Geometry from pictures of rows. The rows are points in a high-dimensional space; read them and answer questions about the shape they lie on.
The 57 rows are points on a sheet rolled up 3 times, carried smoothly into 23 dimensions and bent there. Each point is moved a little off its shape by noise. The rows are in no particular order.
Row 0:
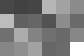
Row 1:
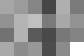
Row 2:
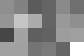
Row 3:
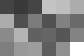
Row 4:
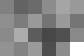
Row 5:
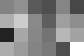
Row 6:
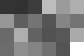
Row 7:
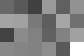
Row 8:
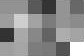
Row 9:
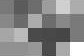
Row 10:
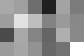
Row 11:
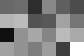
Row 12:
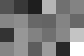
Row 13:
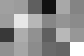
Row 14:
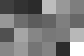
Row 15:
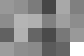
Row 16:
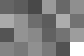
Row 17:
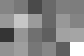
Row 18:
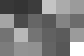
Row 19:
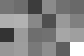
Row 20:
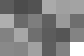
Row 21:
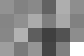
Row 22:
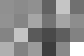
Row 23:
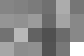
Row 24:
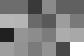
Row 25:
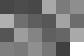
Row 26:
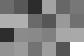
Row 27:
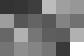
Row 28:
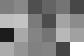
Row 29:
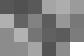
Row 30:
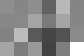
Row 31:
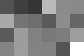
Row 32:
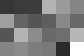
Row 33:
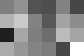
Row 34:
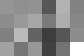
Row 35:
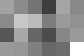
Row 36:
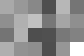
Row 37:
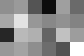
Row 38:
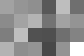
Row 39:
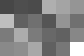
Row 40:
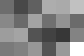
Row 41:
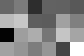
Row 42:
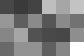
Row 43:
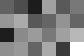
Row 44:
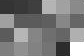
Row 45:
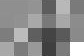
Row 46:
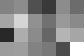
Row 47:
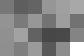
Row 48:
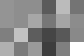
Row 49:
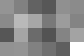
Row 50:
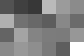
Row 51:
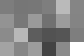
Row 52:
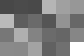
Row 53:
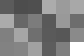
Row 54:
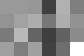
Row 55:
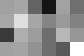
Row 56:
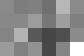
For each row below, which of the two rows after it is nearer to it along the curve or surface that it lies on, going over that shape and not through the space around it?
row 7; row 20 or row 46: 46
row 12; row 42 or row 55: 42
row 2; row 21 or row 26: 26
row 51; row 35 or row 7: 35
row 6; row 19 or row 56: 56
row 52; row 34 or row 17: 34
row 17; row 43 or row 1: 1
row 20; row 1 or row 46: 1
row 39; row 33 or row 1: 1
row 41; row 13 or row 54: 13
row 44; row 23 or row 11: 11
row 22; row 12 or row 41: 41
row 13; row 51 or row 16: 51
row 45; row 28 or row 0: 0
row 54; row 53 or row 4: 4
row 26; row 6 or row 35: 35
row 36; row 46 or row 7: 46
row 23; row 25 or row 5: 5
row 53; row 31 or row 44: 31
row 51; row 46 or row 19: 46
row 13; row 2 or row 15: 15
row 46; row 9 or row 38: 38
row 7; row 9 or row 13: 13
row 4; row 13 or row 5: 13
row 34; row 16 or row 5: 5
